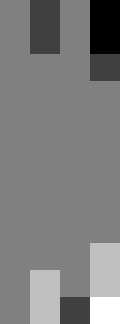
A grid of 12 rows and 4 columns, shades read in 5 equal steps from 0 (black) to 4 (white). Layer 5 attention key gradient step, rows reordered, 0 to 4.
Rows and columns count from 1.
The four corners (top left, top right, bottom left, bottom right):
2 0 2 4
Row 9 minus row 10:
0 0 0 -1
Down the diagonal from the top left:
2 1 2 2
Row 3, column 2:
2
